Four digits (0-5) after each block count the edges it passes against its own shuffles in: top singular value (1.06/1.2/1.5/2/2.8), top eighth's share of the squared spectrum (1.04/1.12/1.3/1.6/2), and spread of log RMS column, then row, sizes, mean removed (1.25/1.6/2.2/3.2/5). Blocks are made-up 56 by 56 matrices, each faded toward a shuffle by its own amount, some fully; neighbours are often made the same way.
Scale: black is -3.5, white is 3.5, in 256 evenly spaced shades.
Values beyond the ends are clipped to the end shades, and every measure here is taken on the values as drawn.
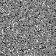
0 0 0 0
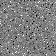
0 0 0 0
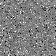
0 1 0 0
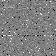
2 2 0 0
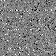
2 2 0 1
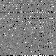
4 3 0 2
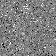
0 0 0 0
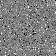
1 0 0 0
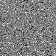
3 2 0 0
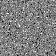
1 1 0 0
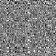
4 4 2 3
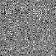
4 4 2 2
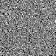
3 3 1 1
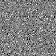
3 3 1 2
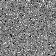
1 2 0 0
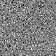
2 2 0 0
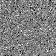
0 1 0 0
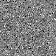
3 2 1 0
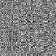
4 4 2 2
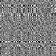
4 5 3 3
